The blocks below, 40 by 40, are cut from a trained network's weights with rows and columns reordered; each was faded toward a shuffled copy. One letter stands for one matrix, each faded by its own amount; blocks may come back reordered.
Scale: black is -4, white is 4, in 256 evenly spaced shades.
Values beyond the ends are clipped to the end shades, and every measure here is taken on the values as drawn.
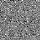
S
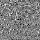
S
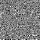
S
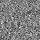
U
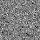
U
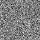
U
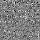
S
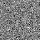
U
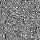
S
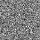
U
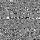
S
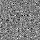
S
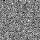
U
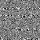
S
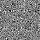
S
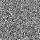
U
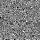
U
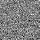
U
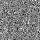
U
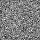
U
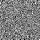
S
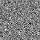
S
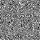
S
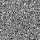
U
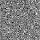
S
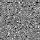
U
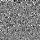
S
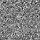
S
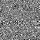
S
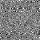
S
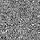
S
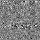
S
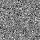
U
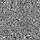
S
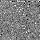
U
